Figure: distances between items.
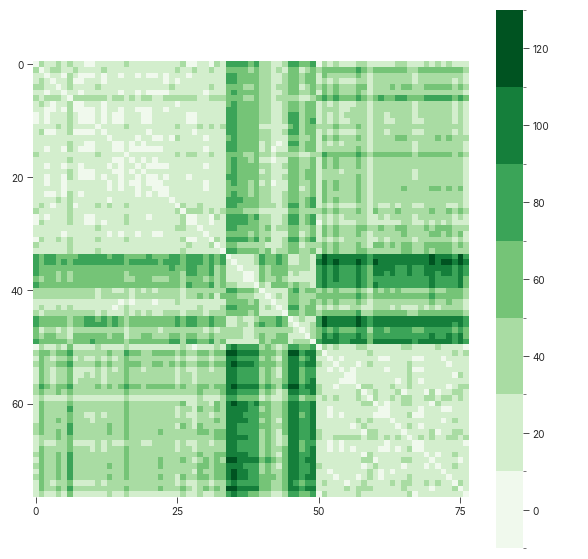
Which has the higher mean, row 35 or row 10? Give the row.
35
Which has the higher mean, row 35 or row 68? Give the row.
35
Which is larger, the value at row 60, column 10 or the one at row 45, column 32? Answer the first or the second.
the second
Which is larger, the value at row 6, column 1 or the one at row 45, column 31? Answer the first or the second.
the second
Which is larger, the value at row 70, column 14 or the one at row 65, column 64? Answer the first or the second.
the first
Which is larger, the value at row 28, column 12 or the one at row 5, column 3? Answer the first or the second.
the second
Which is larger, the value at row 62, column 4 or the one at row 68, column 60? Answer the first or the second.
the first
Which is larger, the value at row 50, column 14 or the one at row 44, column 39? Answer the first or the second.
the second
